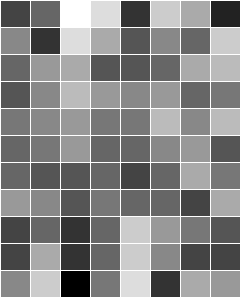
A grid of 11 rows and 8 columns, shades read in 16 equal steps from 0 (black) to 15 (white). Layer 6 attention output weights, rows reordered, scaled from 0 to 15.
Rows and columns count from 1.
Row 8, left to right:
9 8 5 7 6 6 4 10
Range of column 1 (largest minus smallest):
5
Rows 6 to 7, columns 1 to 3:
6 7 9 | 6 5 5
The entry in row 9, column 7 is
7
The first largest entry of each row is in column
3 3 8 3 6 3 7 8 5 5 5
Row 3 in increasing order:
5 5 6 6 9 10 10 11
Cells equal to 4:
7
